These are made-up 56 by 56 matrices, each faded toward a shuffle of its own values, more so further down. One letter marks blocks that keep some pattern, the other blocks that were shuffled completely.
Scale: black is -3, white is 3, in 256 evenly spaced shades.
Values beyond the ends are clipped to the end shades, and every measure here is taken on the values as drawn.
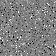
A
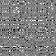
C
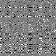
C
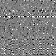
C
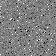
A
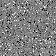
A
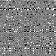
C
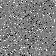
A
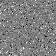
A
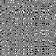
C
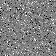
A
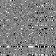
C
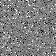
A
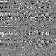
C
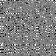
C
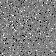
A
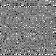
C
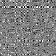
C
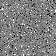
A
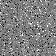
A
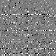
C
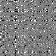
C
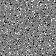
A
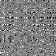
C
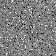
A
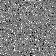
A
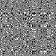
C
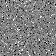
A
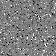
A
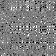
C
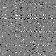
C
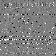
C
